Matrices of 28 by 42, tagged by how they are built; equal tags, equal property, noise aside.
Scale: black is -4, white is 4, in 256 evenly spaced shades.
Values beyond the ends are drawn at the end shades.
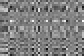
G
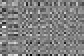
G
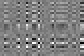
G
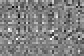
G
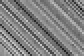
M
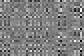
G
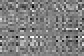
G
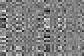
G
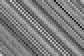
M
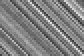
M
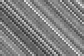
M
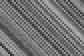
M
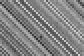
M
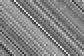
M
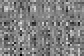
G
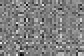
G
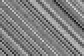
M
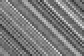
M
